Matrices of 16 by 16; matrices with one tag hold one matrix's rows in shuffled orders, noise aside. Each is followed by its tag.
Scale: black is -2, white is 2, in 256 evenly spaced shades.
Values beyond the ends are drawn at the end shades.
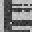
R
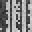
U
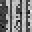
U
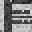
R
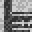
R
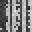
U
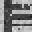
R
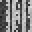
U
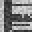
R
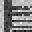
R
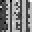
U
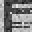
R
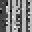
U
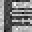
R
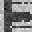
R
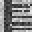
R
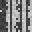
U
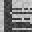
R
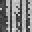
U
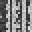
U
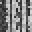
U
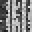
U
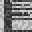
R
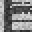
R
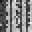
U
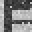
R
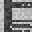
R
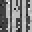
U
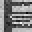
R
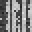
U
